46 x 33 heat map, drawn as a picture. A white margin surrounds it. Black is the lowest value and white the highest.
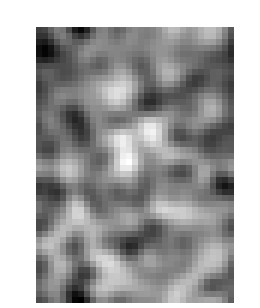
Ninth with the lowest average: top left. Histogram: bell-shaped. Ninth with the highest average: centre. Grain: blotchy.
